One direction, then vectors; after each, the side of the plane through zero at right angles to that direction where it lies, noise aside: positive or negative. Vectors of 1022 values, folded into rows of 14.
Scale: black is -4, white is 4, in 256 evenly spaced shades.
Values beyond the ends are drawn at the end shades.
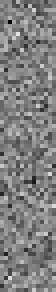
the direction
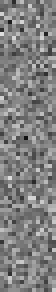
positive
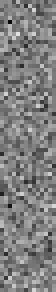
positive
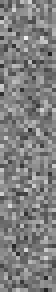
negative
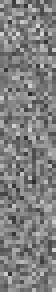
positive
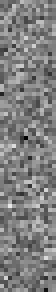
negative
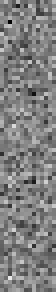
positive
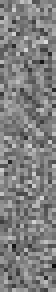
negative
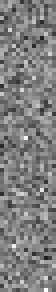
positive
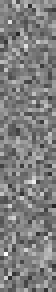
negative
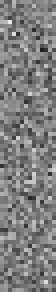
negative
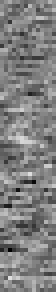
positive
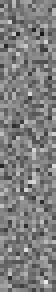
negative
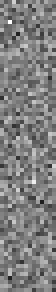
negative
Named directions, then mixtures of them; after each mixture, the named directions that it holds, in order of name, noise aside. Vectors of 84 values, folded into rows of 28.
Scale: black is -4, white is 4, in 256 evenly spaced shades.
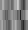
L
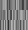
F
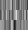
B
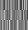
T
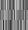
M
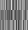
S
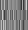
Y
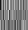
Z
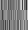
T, Y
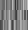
B, L, M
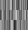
B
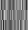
M, Y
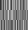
B, S, Z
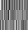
Z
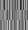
T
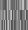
F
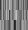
B, Z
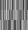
B, M, Z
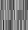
M
